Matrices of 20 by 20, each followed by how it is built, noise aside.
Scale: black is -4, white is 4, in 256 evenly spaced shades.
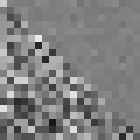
lower triangular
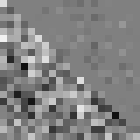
lower triangular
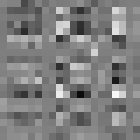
low rank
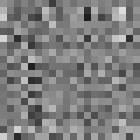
low rank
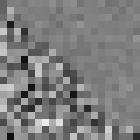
lower triangular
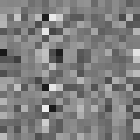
low rank
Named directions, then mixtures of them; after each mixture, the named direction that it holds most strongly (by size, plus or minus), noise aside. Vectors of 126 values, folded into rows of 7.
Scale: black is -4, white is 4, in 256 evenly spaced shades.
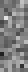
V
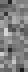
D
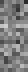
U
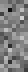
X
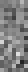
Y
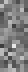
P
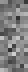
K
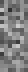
U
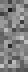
X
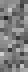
V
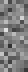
X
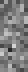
P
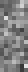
V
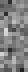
D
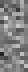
V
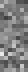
P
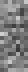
K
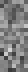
P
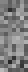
Y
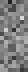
X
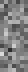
P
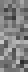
Y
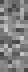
U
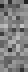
K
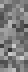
P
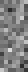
X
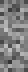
U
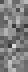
K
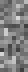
D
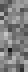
D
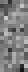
D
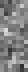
D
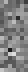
K
